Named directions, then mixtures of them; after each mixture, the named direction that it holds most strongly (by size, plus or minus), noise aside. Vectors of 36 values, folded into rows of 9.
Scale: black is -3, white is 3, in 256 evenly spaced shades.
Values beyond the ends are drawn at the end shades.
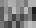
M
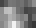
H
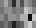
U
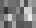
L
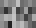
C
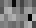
U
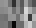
U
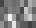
L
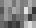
M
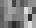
U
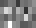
C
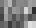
M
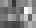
U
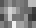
H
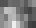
H
